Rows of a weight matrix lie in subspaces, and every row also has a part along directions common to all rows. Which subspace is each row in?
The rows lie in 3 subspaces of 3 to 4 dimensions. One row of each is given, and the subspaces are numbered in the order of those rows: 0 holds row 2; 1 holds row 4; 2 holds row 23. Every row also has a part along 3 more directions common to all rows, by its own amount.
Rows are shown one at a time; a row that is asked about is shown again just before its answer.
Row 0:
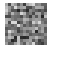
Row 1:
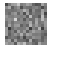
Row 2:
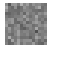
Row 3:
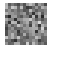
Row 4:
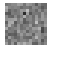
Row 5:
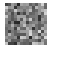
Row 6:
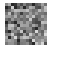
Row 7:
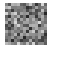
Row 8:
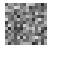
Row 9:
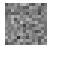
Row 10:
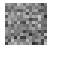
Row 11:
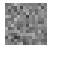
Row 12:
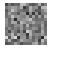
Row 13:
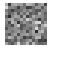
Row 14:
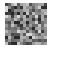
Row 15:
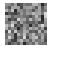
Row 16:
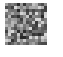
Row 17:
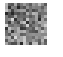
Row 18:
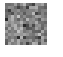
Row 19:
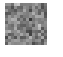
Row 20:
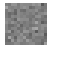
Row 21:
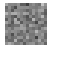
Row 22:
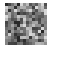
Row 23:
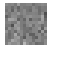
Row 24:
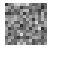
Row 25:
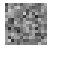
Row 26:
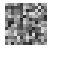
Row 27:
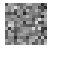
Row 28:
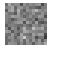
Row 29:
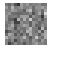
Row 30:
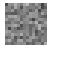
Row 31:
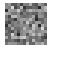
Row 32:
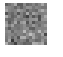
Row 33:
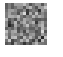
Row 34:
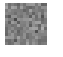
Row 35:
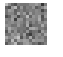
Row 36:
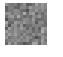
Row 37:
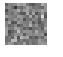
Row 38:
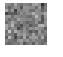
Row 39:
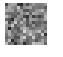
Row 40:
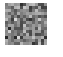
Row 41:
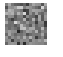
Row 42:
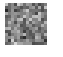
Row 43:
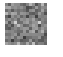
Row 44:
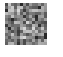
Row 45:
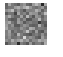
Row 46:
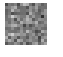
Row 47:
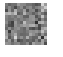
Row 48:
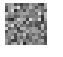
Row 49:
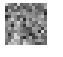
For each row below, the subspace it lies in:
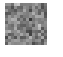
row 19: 2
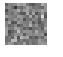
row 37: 0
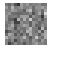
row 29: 2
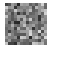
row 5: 2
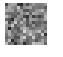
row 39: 2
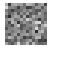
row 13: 0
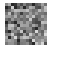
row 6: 0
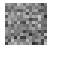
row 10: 2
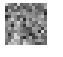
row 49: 2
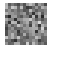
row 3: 0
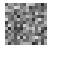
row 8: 1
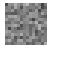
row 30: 1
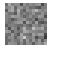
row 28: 0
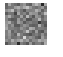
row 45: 0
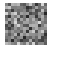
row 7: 0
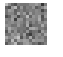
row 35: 2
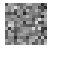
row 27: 1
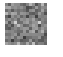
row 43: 0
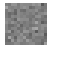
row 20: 0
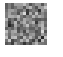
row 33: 1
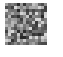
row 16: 0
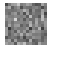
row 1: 1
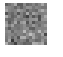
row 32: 2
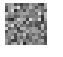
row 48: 2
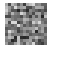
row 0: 0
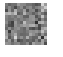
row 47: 1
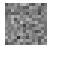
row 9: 1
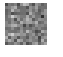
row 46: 1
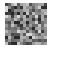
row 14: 2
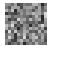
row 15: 2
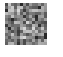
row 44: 0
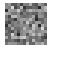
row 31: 0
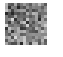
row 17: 2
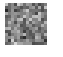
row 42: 2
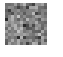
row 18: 1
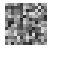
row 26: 1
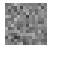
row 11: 2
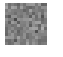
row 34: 0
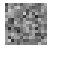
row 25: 1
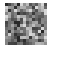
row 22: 2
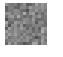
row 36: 1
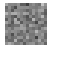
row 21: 1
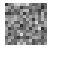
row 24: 1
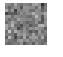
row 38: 2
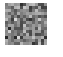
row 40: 1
